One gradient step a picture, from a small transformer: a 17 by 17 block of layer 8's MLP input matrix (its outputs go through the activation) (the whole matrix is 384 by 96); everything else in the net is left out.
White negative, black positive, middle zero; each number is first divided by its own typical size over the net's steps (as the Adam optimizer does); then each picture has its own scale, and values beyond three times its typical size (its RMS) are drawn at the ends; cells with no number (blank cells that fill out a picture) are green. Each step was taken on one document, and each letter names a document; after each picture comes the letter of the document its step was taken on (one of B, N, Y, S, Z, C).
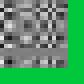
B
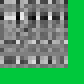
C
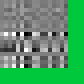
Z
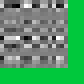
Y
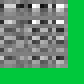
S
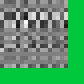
C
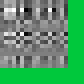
Z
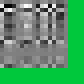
B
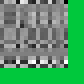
C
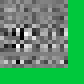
Z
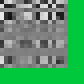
B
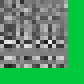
B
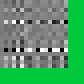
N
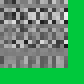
C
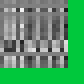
N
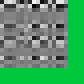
S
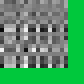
C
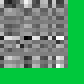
Y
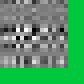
Z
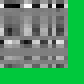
Y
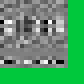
B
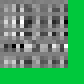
N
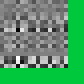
C
